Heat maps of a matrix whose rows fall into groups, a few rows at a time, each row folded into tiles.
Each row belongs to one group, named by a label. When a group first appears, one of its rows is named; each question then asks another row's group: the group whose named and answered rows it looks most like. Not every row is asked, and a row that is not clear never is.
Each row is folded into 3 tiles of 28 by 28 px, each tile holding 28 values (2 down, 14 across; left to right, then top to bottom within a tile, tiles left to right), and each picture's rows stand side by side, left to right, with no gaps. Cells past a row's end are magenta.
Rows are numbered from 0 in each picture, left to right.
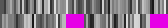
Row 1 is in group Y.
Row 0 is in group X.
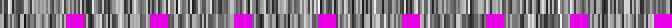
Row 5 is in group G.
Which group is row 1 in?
Y
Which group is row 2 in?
X
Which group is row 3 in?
Y
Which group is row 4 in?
G
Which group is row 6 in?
X
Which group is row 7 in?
G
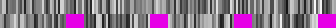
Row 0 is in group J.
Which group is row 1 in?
Y
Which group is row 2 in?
G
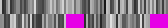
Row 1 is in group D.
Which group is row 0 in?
Y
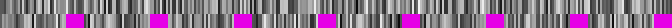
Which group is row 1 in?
X
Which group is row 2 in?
G
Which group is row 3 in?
Y
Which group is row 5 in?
X
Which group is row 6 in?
D
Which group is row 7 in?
Y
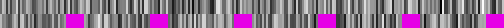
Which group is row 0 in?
J
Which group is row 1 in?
J
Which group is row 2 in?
Y
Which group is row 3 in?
D
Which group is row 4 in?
Y
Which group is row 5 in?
J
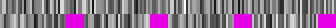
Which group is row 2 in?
J
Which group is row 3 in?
G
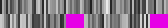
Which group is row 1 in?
G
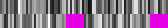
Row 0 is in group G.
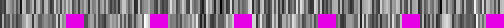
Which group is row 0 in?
D
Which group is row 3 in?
G
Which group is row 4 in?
Y
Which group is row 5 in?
D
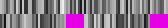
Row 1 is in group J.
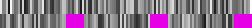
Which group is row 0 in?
X
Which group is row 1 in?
G
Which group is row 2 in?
J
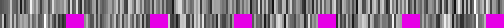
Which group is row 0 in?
D
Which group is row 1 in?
D
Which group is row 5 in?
X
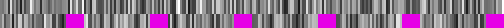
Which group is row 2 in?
Y
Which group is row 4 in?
X
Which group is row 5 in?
J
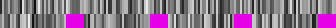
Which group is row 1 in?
X
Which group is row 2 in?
G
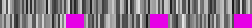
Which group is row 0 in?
G
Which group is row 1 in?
D
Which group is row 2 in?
Y
